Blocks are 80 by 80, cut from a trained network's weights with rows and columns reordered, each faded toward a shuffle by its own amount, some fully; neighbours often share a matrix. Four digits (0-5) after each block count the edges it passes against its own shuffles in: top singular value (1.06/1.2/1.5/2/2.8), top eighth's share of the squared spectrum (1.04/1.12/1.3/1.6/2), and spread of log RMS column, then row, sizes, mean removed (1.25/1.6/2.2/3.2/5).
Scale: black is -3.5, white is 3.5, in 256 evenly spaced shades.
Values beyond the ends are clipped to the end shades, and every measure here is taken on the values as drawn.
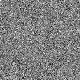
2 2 0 0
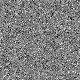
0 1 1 0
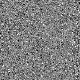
2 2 2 0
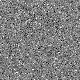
0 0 0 0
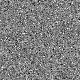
1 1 0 0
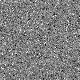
0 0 0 0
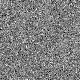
0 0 0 0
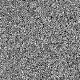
2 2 0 1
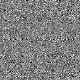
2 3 0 3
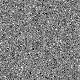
0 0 0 0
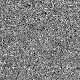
1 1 0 1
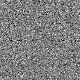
1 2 0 2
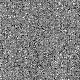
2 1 0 1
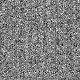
2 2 0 1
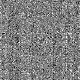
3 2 0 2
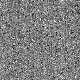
1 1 0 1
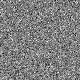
0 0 0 0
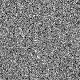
1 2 0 0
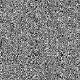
3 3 3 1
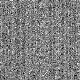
3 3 0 2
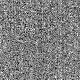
2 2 0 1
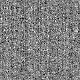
3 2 0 2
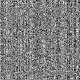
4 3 1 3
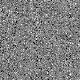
2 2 2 0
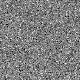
2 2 1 0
